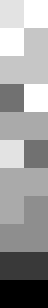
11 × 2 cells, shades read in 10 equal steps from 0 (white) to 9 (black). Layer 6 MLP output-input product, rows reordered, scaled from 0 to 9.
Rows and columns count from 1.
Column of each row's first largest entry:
1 2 1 1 1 2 1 2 1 1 1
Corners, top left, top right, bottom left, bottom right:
1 0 9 9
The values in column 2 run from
0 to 9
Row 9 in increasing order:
4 4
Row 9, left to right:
4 4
